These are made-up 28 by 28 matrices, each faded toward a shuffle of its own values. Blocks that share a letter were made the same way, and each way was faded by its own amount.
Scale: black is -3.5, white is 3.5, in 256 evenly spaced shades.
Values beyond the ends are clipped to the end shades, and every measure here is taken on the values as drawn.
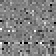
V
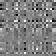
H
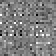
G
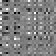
H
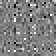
G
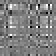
H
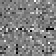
V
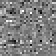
G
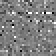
V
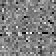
V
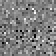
V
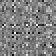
G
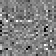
G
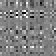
H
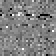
V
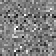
V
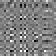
H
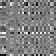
H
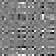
H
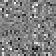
V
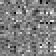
G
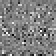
V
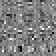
G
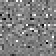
V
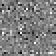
V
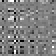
H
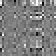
H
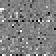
V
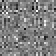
G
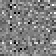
G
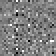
G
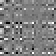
H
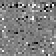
V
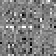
G
